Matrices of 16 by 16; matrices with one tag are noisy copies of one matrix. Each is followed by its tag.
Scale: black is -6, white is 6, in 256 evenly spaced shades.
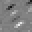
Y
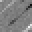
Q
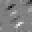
Y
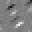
Y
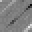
Q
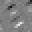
Y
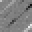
Q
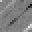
Q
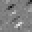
Y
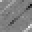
Q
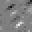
Y
